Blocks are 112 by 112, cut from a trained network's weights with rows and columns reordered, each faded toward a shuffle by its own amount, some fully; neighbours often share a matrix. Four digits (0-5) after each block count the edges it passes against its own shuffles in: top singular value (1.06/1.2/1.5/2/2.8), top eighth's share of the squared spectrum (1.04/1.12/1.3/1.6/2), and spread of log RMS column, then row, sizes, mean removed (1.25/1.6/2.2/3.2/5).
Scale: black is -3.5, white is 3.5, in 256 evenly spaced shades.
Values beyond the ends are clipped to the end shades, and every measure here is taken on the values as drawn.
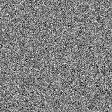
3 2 0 1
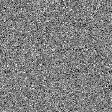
2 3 1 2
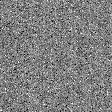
1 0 0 0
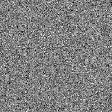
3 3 2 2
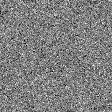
0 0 0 0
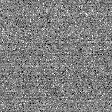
2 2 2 0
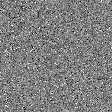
0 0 0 0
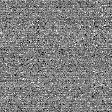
3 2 2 0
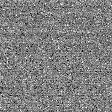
2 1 1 0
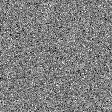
0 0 0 0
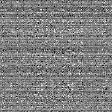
4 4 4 2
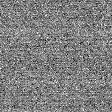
2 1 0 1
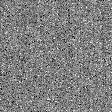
1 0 0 0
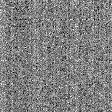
3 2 0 2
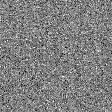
0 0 0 0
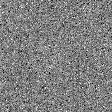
0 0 0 0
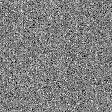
1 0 0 0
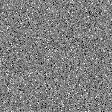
2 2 1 0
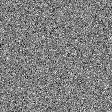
1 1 0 0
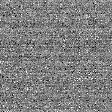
3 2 2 1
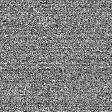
3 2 1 1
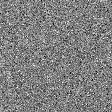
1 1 0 0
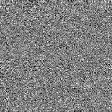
3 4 2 2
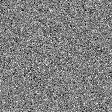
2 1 0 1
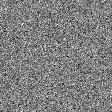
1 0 0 0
